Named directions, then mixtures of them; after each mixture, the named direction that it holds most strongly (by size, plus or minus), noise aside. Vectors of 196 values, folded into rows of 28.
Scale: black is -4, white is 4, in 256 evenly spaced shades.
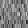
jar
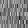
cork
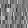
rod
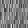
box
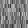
jar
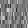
rod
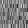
cork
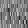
cork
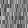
rod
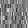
rod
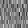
jar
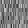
box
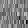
cork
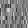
rod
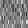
jar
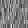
box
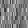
box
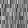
rod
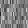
rod
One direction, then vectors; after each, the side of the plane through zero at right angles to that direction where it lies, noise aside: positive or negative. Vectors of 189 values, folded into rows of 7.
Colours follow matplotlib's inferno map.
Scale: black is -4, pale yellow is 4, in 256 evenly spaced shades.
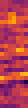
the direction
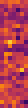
negative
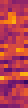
positive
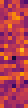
positive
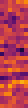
negative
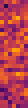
positive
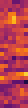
positive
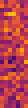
positive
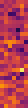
negative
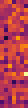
positive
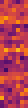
positive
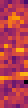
positive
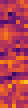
negative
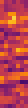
positive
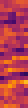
negative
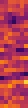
negative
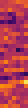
negative
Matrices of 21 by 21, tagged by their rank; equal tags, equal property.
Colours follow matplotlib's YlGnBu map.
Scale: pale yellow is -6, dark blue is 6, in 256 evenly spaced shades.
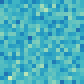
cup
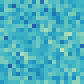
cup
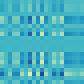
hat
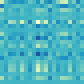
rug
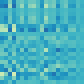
rug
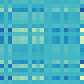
hat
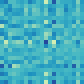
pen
